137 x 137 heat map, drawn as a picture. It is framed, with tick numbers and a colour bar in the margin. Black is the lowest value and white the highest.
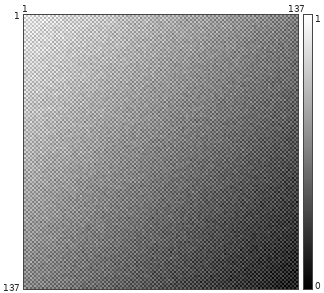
The ninth with the lowest average is the bottom right. The ninth with the highest average is the top left. Values rise toward the top left. A checkerboard runs through the table.
